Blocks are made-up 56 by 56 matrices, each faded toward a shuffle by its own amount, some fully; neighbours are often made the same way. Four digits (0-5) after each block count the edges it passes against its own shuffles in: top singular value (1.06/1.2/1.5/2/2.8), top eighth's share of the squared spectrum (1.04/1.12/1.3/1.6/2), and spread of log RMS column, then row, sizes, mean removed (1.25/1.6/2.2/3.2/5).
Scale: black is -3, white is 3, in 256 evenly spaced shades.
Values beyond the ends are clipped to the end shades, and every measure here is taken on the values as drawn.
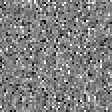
3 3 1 0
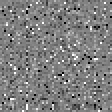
3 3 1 0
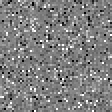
0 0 0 0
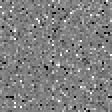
1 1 0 0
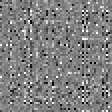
4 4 3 2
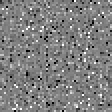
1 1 0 0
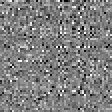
4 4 2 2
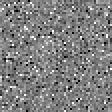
1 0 0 0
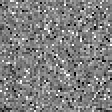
0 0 0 0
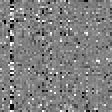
4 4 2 1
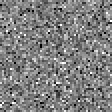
1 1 0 0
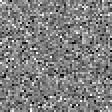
1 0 0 0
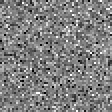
1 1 0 0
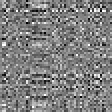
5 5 3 3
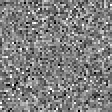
1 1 0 0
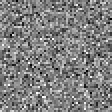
1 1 0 0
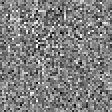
3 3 1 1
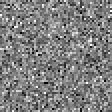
0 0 0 0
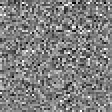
3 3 2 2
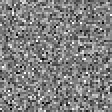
0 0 0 0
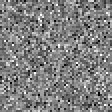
0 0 0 0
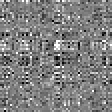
4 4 3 3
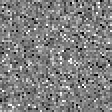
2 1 0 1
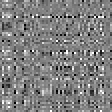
4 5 3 4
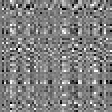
4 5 4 4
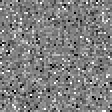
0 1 0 0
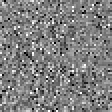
3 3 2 1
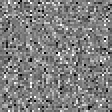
3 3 2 1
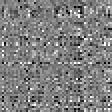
4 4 3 3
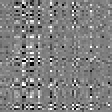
5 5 4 4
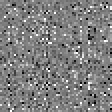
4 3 2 1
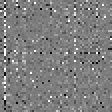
4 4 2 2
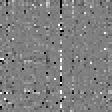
4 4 2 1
